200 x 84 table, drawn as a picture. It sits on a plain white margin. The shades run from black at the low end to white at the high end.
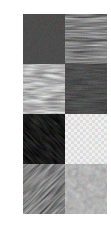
It is made of 4 by 2 panels. Panel 1,1: low, flat. Panel 1,2: middling, streaked across. Panel 2,1: high, streaked across. Panel 2,2: low, streaked across, faint in contrast. Panel 3,1: very low, slanting down to the right, faint in contrast. Panel 3,2: very high, checkered, faint in contrast. Panel 4,1: middling, slanting up to the right. Panel 4,2: high, blotchy, faint in contrast.
